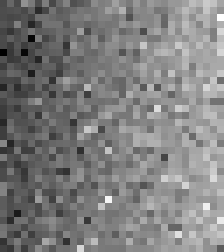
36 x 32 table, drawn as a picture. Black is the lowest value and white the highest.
Slope: up to the right. Grain: fine. Histogram: bell-shaped. Stripes: none.
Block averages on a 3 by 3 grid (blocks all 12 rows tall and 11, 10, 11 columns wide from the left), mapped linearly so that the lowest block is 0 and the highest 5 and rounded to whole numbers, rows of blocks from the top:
035 / 035 / 135
